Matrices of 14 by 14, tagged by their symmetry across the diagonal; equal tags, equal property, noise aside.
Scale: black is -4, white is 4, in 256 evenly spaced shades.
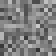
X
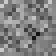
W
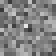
W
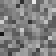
X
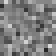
X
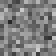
X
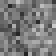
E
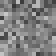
X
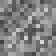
W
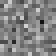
E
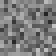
E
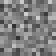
X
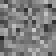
E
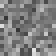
E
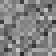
W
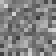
W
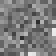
W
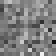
X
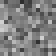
X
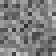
W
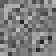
W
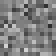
X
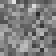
E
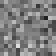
X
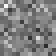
W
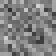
W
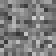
E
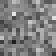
E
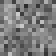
E
